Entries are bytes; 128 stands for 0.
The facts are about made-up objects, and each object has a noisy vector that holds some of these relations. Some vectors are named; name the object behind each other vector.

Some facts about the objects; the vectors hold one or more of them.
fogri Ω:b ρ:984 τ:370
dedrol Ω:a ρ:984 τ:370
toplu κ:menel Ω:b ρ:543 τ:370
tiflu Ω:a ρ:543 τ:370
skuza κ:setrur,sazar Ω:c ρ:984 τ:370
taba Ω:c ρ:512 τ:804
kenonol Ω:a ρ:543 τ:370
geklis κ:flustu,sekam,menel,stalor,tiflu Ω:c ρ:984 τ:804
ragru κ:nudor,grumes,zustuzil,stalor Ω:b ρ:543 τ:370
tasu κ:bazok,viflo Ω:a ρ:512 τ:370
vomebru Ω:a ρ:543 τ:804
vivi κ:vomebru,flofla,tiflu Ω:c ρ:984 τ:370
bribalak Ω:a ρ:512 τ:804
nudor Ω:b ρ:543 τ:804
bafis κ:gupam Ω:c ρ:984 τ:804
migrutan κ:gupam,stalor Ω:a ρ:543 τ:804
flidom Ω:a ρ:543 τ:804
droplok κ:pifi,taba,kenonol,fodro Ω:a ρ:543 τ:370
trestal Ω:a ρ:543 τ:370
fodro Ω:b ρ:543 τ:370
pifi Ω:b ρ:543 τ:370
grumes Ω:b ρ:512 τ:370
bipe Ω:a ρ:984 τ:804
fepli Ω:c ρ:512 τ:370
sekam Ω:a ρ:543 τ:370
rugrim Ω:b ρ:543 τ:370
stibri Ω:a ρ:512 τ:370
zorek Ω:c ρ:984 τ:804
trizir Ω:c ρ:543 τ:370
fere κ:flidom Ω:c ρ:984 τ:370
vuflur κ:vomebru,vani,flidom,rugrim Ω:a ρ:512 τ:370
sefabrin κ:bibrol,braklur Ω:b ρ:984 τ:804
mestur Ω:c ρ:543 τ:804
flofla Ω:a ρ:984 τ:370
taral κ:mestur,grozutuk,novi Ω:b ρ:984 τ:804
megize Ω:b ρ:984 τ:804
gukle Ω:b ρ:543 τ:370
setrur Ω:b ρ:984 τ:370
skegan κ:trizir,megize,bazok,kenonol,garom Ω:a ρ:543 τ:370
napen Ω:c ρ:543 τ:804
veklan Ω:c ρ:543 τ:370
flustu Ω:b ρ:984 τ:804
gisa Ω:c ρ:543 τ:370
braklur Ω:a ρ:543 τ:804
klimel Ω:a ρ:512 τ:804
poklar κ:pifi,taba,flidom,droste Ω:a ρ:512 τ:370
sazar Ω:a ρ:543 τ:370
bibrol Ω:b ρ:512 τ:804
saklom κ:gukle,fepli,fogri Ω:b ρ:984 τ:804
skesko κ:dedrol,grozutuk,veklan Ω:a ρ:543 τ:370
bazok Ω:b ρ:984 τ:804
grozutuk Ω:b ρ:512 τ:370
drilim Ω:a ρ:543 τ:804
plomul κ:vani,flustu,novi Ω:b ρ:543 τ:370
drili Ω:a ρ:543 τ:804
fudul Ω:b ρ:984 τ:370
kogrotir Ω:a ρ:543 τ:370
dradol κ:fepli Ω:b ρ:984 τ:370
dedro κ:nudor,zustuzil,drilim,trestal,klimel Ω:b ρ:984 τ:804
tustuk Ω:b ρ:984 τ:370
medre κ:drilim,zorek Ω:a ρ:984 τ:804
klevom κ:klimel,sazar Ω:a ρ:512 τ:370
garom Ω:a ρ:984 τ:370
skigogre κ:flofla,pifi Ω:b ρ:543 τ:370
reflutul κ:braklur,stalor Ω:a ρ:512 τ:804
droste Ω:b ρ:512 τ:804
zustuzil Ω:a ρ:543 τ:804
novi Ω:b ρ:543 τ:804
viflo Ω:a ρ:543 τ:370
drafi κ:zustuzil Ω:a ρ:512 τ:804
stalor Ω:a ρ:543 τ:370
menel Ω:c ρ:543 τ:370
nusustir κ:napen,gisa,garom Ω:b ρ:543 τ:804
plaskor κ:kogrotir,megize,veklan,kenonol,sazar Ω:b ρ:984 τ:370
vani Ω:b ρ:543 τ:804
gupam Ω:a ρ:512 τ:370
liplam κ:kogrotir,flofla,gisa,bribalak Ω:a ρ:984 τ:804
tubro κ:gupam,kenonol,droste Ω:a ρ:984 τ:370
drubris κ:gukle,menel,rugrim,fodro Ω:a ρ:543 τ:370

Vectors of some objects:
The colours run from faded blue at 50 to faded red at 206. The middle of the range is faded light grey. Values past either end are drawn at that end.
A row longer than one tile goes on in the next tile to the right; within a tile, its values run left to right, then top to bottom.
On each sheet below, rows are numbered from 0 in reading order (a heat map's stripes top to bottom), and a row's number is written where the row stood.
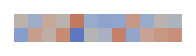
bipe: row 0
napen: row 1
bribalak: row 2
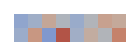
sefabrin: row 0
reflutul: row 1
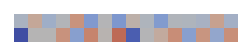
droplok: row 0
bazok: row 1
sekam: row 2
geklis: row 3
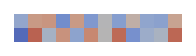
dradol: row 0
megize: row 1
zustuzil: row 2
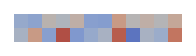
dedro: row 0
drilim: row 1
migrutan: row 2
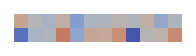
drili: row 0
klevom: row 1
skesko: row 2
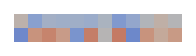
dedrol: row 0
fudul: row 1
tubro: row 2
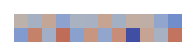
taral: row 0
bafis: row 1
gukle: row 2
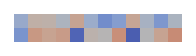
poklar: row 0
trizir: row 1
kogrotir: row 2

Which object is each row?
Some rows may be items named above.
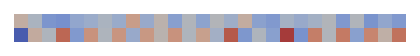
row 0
pifi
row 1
skuza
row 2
taba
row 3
bibrol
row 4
nudor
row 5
plaskor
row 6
setrur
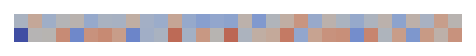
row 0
droplok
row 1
flofla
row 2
braklur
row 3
grumes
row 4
klimel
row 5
bribalak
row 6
vivi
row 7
liplam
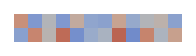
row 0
bazok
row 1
zustuzil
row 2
fere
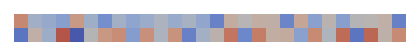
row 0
novi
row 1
viflo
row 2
skuza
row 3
trestal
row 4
fepli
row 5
flustu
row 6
fogri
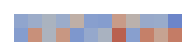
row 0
skuza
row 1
drilim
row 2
grozutuk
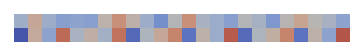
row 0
toplu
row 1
medre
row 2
sazar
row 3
vani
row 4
stalor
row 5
nusustir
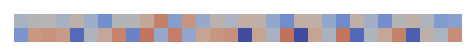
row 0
tasu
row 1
sazar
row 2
saklom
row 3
bribalak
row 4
gukle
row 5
gukle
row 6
sazar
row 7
menel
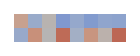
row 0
droste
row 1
grumes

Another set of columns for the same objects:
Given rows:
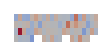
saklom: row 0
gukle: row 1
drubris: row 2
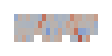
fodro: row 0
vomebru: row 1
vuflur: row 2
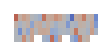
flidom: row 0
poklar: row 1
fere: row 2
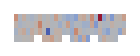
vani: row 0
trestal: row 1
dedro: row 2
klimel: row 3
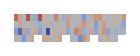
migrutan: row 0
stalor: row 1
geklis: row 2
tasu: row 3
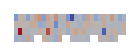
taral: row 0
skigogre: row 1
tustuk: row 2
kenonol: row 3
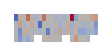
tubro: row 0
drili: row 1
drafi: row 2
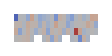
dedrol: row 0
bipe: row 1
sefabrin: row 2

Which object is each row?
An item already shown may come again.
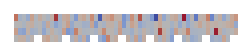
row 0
stibri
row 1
ragru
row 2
dedro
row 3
fere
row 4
droplok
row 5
dradol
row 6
bibrol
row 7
taral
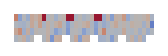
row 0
grumes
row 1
reflutul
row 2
reflutul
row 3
droste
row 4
medre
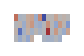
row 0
gupam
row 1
plaskor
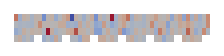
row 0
nudor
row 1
taral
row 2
vivi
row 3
ragru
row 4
nudor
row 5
nusustir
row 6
toplu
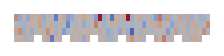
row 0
grumes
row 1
liplam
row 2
pifi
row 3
bribalak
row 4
zustuzil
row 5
drubris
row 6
menel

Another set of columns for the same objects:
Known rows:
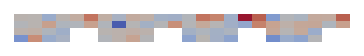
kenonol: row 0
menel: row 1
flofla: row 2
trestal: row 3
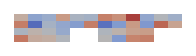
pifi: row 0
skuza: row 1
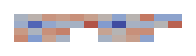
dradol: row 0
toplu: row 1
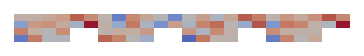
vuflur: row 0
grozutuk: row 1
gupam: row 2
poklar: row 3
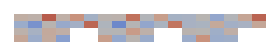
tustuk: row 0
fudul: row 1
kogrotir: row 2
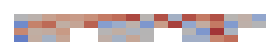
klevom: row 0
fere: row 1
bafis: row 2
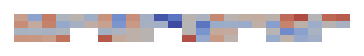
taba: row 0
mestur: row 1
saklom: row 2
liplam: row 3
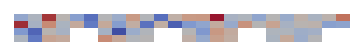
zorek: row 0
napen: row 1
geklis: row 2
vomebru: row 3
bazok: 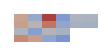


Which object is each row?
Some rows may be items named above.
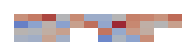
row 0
vivi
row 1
drafi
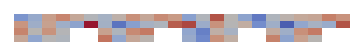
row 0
grumes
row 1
dradol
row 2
zorek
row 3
dradol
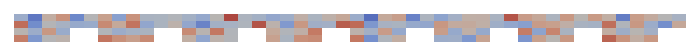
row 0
nudor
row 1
taba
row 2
ragru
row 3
fepli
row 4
nudor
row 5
zustuzil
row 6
migrutan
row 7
droste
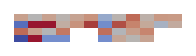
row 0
tasu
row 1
reflutul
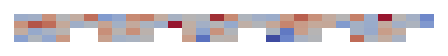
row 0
klimel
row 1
grumes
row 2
dedro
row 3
medre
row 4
taral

